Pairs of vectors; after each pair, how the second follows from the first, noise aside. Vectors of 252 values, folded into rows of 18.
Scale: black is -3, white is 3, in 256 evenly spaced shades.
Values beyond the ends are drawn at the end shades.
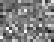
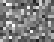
shuffled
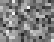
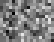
negated
